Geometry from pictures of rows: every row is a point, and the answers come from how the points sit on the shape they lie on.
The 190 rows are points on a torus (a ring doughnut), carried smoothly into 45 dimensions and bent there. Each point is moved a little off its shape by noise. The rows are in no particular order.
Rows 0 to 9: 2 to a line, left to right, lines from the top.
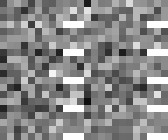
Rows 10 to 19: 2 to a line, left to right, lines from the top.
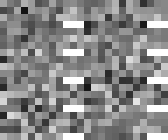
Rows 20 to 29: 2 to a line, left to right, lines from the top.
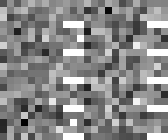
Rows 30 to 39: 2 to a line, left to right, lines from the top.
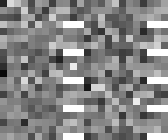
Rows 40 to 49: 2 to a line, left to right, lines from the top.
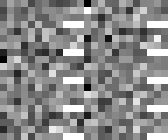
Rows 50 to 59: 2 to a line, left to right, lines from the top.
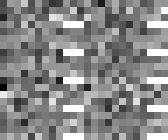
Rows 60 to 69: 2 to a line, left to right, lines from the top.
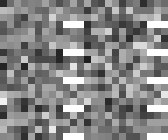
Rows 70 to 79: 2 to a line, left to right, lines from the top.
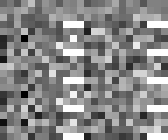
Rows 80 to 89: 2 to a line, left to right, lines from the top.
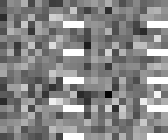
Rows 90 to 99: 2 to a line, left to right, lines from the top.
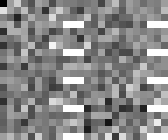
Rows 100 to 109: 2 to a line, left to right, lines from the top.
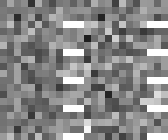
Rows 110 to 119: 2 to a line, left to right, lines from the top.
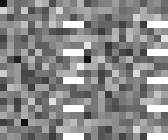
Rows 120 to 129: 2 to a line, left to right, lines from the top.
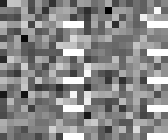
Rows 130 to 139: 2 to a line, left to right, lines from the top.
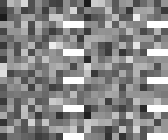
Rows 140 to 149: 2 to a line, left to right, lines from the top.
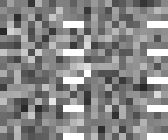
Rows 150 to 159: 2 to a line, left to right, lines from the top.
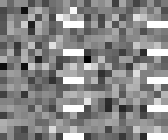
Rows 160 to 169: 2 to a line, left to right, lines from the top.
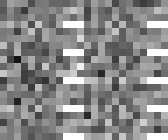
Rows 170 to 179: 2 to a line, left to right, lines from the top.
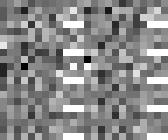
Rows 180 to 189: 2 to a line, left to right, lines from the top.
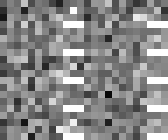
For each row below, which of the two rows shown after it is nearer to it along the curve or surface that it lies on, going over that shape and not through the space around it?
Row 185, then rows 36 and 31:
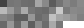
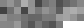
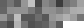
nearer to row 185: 31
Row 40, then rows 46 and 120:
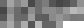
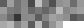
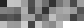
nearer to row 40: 46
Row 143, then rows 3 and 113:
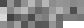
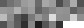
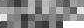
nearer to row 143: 113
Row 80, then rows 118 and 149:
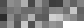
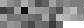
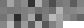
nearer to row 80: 149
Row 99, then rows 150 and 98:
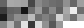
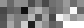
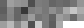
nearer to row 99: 150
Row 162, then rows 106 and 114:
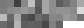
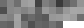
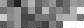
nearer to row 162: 114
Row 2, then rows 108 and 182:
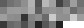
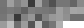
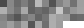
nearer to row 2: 182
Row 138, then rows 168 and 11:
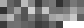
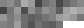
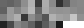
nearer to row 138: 11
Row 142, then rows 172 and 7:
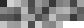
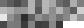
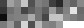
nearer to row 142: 7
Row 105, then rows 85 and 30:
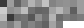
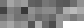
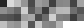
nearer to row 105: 30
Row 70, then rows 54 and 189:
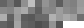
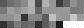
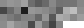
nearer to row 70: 54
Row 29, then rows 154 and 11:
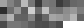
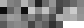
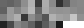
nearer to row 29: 11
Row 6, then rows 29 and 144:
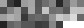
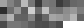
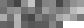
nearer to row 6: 29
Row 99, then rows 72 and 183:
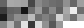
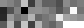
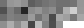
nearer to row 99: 72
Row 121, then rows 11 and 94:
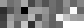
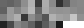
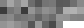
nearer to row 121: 94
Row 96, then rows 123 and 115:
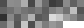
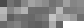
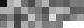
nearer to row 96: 115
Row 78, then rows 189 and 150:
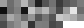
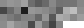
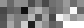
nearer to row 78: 150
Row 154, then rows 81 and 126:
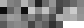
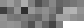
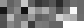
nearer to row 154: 126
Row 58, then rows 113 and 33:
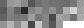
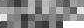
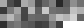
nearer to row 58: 33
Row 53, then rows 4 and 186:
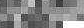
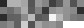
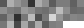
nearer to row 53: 186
